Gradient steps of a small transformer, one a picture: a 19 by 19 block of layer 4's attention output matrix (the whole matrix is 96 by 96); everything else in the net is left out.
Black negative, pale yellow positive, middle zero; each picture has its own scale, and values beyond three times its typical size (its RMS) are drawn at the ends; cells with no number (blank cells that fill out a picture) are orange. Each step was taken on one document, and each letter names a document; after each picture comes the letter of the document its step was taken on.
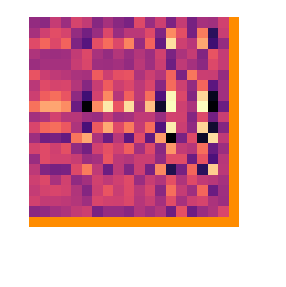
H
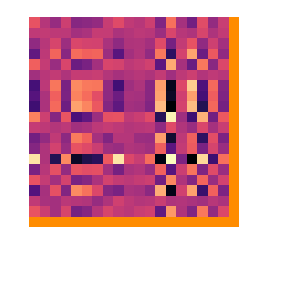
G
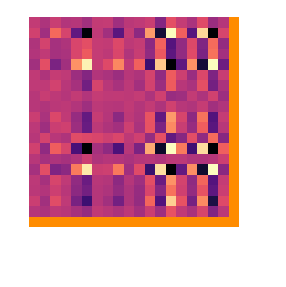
H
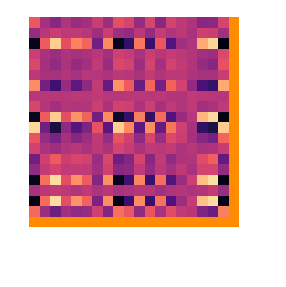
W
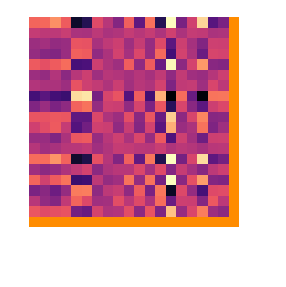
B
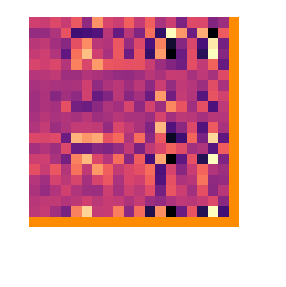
H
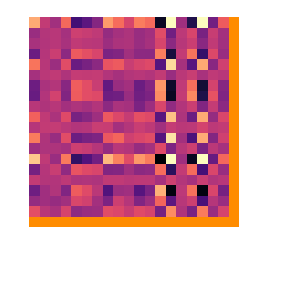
G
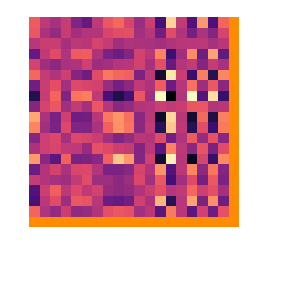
G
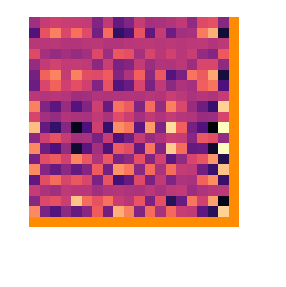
W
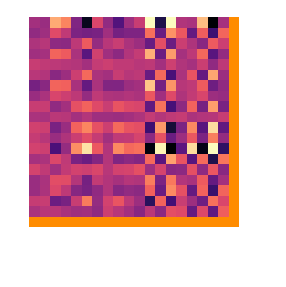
H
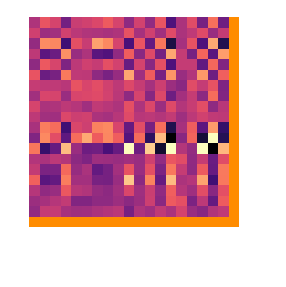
H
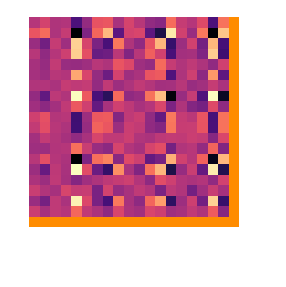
G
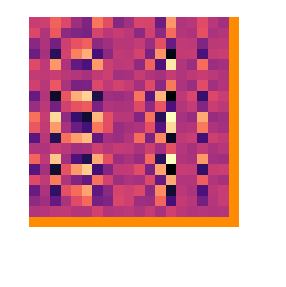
B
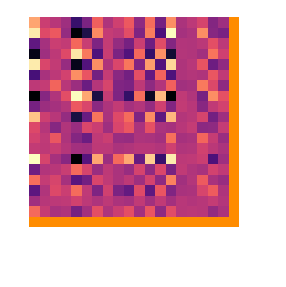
B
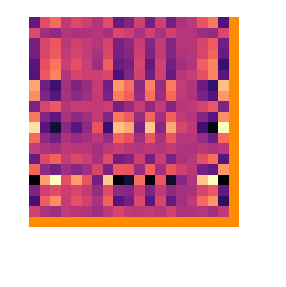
W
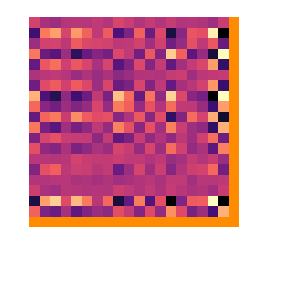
W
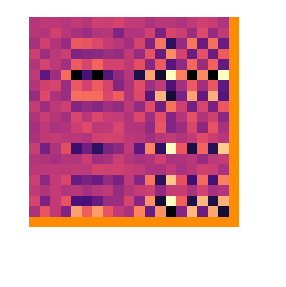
H
